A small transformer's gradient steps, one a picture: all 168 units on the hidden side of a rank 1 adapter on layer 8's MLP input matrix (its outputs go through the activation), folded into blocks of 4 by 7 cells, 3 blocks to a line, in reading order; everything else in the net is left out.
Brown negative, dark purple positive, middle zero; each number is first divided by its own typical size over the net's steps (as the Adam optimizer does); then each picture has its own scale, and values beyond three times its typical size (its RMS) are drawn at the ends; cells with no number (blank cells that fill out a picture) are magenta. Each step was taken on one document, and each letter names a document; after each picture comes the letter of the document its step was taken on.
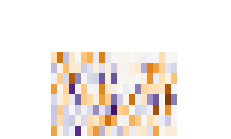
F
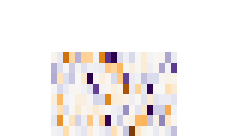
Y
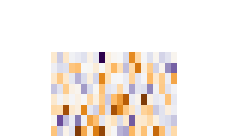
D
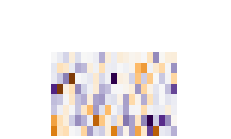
F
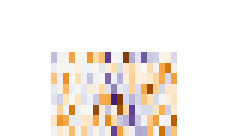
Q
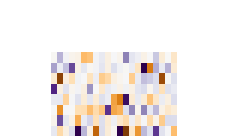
D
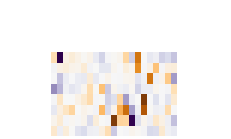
D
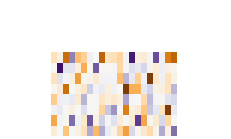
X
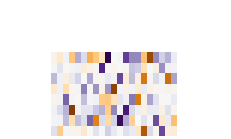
Q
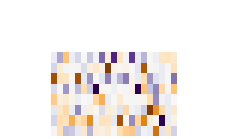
Y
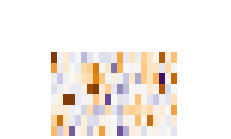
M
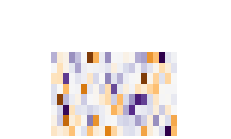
Q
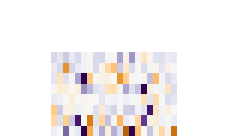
X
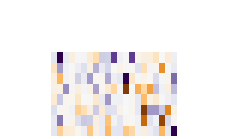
Y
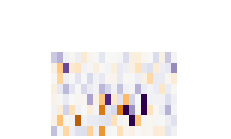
D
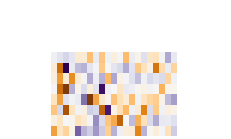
F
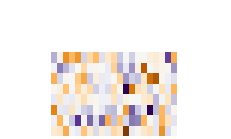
X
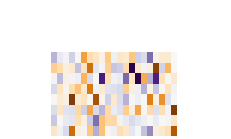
M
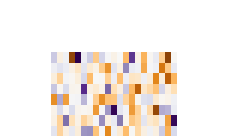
Q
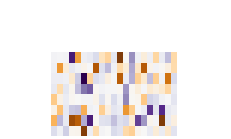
X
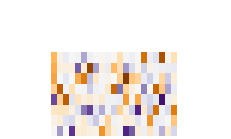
M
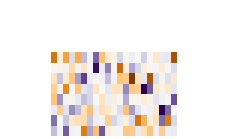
X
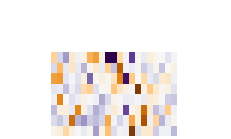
Y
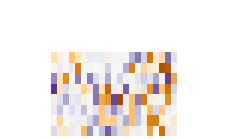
Q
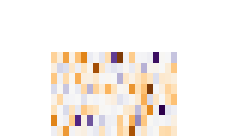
X
